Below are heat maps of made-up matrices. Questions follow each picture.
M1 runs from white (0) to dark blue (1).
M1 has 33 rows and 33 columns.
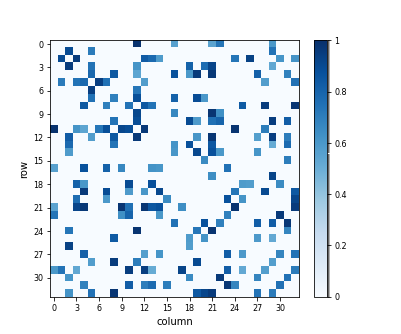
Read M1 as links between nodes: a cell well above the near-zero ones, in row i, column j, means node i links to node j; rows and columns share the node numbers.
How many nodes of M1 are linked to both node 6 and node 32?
1
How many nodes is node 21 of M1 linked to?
11
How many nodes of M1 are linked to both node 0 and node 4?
3
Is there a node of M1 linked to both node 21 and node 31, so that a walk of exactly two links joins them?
yes
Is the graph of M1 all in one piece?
yes
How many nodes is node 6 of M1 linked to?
2
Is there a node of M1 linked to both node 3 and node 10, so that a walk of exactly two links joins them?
yes
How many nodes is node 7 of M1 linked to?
6
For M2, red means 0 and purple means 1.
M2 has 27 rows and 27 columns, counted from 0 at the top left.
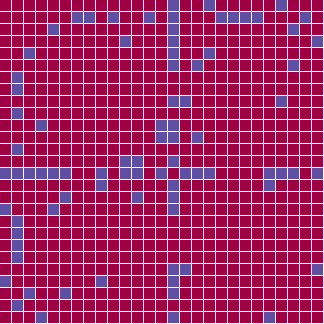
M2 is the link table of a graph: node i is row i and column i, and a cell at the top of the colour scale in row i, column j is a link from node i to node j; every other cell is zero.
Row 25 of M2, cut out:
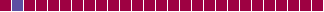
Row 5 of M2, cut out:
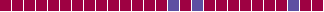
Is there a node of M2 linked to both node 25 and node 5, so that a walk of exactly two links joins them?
no
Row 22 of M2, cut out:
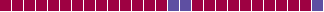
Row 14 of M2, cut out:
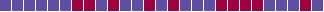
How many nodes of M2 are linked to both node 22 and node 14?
2
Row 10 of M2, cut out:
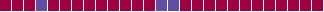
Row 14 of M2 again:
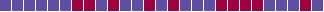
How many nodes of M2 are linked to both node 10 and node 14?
2
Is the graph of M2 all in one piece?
yes
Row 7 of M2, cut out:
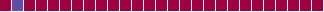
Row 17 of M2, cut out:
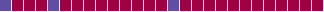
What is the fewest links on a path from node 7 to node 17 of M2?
3
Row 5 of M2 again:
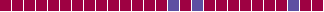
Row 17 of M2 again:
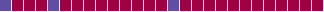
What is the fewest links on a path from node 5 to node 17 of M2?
2
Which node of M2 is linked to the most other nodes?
node 14
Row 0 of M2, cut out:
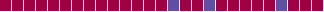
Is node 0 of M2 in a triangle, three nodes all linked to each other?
yes
